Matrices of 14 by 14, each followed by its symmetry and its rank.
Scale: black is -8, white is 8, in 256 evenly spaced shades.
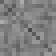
symmetric, full rank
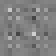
symmetric, rank two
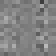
neither, rank three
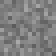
neither, full rank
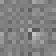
symmetric, rank two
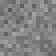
symmetric, full rank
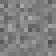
neither, rank three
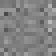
neither, rank three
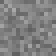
neither, full rank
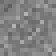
symmetric, full rank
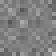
symmetric, rank three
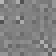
symmetric, rank three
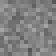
neither, full rank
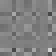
symmetric, rank two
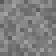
symmetric, full rank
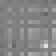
symmetric, rank two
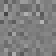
neither, rank three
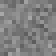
neither, full rank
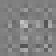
symmetric, rank two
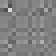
symmetric, rank two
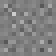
symmetric, rank three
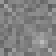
symmetric, rank three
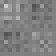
symmetric, rank three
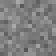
neither, full rank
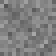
symmetric, full rank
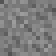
symmetric, full rank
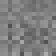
neither, rank three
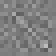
symmetric, rank three
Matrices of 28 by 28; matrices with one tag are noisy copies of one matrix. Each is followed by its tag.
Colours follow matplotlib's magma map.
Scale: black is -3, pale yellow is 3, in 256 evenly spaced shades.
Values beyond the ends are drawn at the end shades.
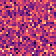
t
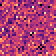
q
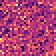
q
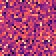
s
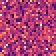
s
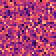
t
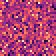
s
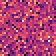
s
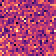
q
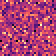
s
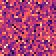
s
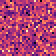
t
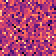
s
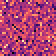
s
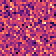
t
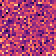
q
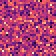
t
